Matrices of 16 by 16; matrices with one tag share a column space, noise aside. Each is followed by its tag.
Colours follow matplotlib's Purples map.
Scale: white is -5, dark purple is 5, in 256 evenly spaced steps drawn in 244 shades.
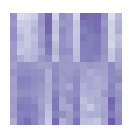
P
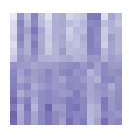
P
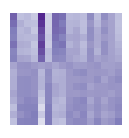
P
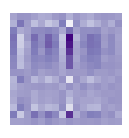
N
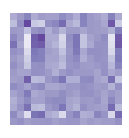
N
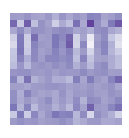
N
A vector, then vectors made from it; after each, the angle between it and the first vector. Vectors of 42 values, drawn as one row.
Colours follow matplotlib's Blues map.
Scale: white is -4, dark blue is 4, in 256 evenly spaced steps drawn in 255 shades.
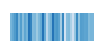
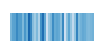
nearly parallel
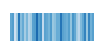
partly opposed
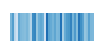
partly opposed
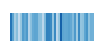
partly opposed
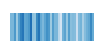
orthogonal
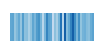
nearly opposite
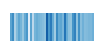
partly opposed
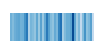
partly opposed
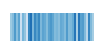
orthogonal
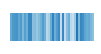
nearly parallel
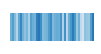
partly opposed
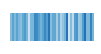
orthogonal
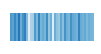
partly opposed
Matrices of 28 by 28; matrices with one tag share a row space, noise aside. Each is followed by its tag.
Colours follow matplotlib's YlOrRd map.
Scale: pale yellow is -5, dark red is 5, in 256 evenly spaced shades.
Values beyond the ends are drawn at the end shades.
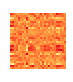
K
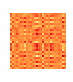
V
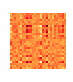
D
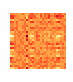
K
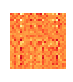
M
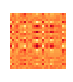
V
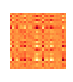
V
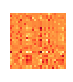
D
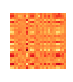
K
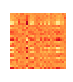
K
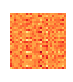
D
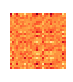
V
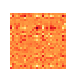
V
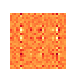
M
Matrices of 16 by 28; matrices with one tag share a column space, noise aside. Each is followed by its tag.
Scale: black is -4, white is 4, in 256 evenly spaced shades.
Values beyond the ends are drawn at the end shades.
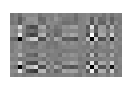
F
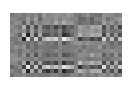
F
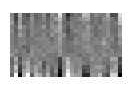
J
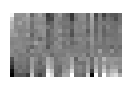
J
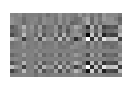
F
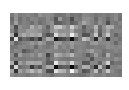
F
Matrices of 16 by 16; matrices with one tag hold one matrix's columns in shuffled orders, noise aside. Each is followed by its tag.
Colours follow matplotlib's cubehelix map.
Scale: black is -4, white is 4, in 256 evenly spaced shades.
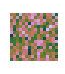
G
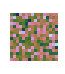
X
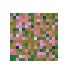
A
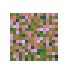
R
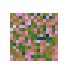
G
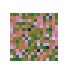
A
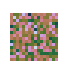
X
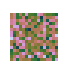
A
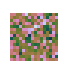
G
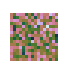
G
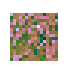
G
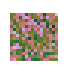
X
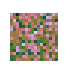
X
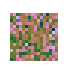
X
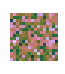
R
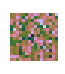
G
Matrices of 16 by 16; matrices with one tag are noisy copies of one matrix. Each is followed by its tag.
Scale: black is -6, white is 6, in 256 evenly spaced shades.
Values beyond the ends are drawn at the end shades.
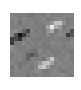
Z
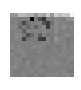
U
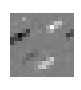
Z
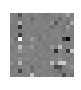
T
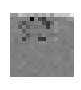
U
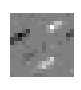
Z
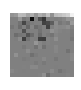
U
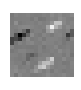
Z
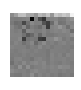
U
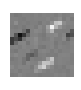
Z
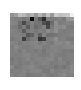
U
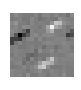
Z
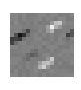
Z
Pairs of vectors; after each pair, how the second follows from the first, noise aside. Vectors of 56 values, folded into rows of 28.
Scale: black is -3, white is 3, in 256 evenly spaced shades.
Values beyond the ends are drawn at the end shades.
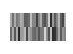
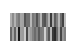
copied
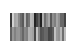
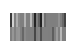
partly zeroed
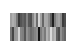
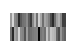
copied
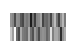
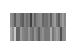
shrunk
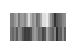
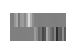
partly zeroed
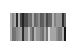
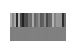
partly zeroed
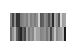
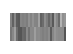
shrunk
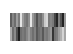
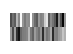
copied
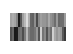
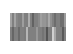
partly zeroed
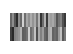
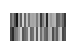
copied
